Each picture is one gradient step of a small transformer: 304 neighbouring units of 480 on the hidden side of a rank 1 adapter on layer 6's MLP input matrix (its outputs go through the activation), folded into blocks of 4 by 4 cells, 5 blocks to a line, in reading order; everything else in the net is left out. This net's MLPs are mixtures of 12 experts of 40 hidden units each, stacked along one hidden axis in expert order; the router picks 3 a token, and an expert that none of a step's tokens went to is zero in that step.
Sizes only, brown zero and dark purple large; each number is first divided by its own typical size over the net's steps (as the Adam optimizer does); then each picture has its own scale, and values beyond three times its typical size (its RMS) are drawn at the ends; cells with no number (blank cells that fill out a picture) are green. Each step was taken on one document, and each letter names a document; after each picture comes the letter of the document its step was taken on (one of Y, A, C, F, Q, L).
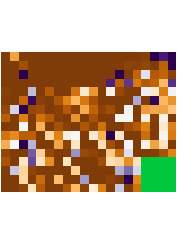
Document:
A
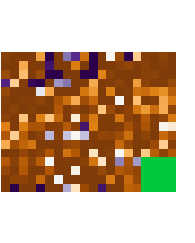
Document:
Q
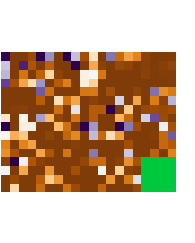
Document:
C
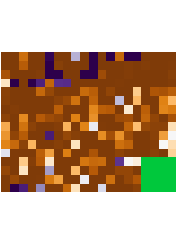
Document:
Q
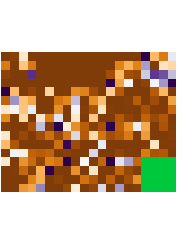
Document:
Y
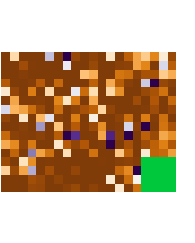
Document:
Y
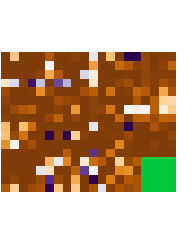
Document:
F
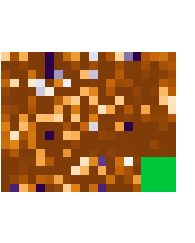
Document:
F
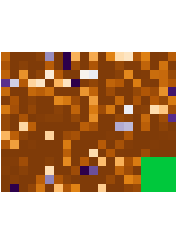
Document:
F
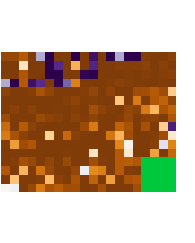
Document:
Q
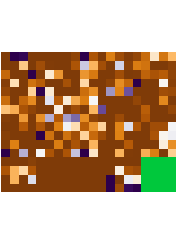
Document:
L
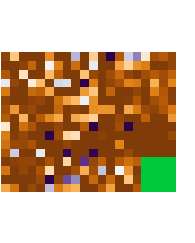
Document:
F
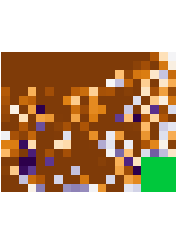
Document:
A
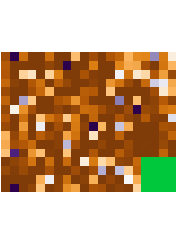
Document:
F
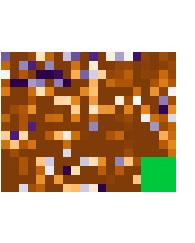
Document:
C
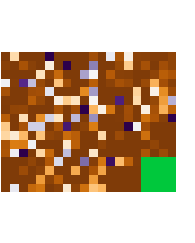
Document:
C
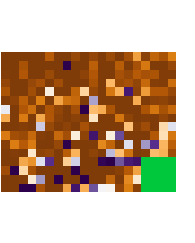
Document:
A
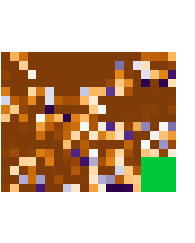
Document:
L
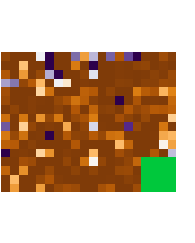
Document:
Q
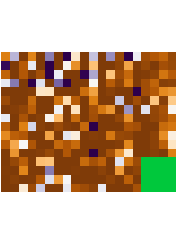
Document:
C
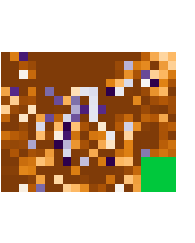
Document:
Y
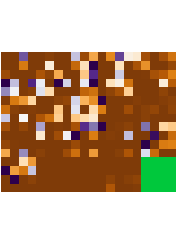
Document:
L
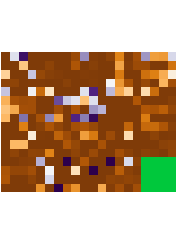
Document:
L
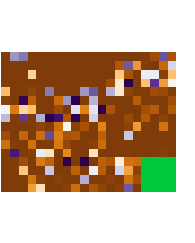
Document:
Y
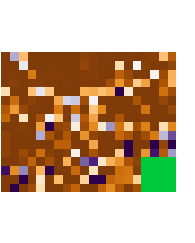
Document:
L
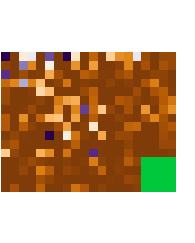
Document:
C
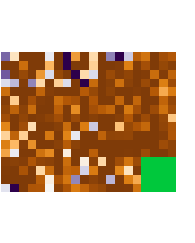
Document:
F
